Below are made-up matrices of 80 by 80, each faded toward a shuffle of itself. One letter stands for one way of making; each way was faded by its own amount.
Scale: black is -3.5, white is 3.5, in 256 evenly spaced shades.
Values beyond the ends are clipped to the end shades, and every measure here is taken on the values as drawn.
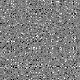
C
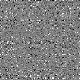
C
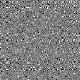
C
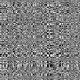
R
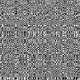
R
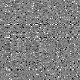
C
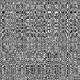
R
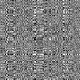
R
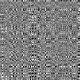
R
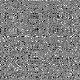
C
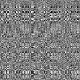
R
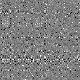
C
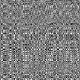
R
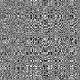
R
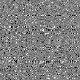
C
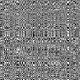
R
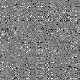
C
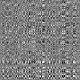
R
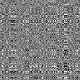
R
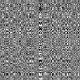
R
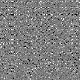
C
